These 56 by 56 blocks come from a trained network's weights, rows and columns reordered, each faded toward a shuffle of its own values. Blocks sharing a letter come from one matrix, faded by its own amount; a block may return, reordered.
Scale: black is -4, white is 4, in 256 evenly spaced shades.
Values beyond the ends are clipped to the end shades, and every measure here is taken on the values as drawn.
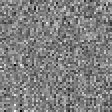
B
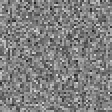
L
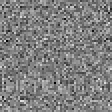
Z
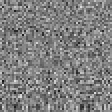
B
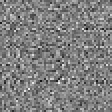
Z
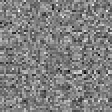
B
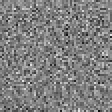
B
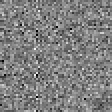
Z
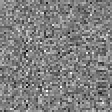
Z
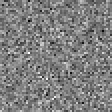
L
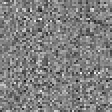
B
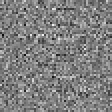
B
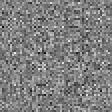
B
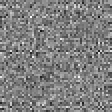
B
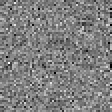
Z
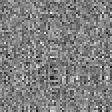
B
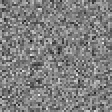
L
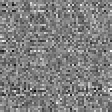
B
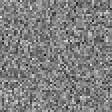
L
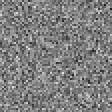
L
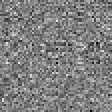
Z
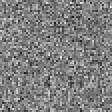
L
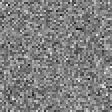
L
